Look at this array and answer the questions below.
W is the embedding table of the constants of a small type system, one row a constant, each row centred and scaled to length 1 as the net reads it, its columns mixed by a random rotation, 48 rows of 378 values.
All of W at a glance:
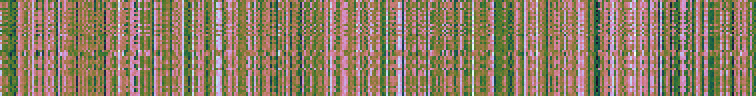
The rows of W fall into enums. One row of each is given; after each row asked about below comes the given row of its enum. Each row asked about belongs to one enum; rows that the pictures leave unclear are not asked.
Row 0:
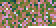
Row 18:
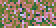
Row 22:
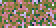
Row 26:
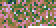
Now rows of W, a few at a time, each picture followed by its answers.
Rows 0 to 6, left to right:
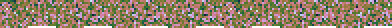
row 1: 18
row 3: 18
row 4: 0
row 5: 18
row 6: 22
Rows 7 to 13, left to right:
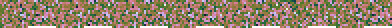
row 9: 22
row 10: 18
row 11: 22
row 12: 0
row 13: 18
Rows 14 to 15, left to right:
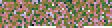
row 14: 22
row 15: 0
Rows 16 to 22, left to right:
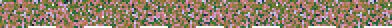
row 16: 22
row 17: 26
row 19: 18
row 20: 22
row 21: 18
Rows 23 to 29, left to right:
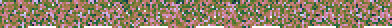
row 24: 22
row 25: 0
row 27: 26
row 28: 18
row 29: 18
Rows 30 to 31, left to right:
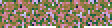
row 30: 22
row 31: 22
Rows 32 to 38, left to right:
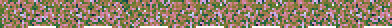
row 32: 18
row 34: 0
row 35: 22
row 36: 22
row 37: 22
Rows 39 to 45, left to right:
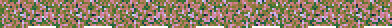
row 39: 18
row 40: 18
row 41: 18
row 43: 22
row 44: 18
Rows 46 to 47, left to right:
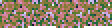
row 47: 22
